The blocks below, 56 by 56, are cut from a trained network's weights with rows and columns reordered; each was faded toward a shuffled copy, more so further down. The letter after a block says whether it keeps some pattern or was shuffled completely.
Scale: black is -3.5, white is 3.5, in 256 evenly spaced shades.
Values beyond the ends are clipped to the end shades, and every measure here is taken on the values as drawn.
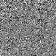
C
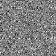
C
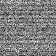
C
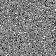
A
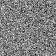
A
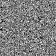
C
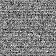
C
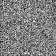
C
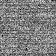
C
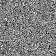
A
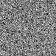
A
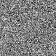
A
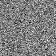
A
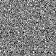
C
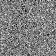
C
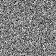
A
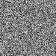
C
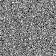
A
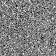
A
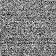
C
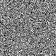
C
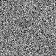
C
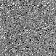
C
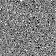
A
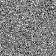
C
